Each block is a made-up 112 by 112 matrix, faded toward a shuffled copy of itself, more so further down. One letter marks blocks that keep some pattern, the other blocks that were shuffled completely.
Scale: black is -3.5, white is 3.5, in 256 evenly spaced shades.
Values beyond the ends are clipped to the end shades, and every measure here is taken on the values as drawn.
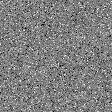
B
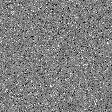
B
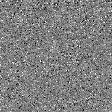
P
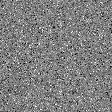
B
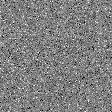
B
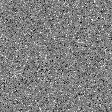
B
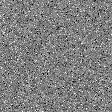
B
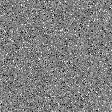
P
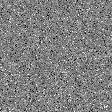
P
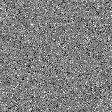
P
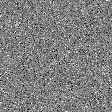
B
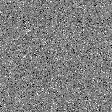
P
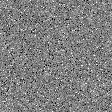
B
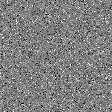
P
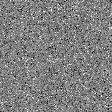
P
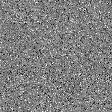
P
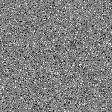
P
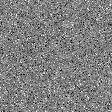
P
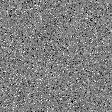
B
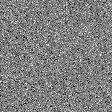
B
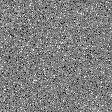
B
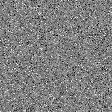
B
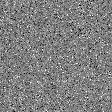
B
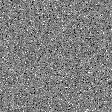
B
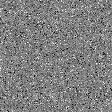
P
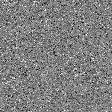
B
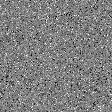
B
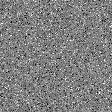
B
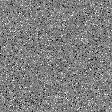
P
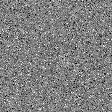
B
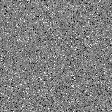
P
